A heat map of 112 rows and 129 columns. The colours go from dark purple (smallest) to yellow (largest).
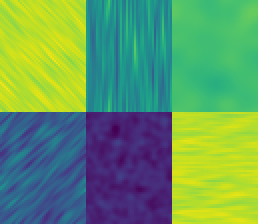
The table splits into 2 rows of 3 panels. Panel 1,1: very high, slanting down to the right, faint in contrast. Panel 1,2: middling, streaked downward. Panel 1,3: high, smooth, faint in contrast. Panel 2,1: low, slanting up to the right. Panel 2,2: very low, blotchy, faint in contrast. Panel 2,3: very high, streaked across, faint in contrast.
